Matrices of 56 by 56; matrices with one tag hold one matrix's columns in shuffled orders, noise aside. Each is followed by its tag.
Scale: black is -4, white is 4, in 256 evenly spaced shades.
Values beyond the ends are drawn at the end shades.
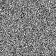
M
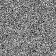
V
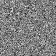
M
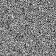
V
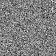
M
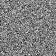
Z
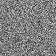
Z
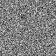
M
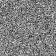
V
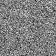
Z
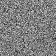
Z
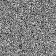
V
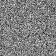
V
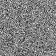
Z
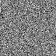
M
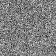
V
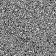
Z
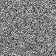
Z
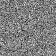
V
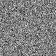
M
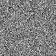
M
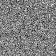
V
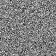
Z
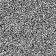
V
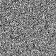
V
